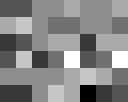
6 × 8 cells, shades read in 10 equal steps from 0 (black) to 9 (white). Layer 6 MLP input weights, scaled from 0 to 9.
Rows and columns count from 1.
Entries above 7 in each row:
0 0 0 2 0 0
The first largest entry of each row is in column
5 2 4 5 6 4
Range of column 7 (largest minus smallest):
4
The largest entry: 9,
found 2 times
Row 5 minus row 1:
2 2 0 0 0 2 1 -2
